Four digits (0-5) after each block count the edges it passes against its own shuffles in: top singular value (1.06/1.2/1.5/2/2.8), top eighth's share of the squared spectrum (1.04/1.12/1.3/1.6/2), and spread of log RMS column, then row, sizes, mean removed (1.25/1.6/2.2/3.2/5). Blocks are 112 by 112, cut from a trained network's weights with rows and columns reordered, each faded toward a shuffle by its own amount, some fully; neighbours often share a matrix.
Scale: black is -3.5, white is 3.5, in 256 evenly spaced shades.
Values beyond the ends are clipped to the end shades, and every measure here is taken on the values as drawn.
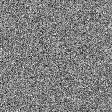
2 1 0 0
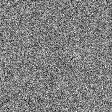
2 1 0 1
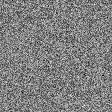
0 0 0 0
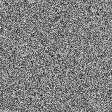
0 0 0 0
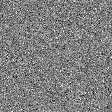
1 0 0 0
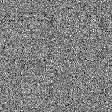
3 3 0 1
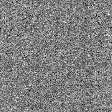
3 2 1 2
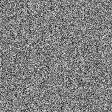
2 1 0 0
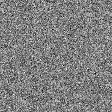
2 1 0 0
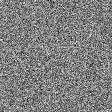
0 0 0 0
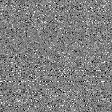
3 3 0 3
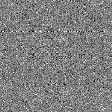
3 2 1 1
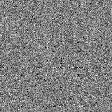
3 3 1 2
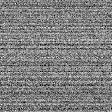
5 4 2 3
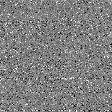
3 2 0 2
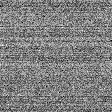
4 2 0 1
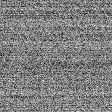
3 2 0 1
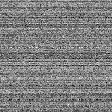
5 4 1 3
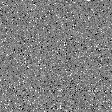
3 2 0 1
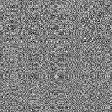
5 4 1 3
